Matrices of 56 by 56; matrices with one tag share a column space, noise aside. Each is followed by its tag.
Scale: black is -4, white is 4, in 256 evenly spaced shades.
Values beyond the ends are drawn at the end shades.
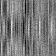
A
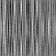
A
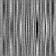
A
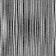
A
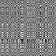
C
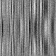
A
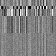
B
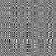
C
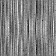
A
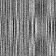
A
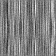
A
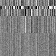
B
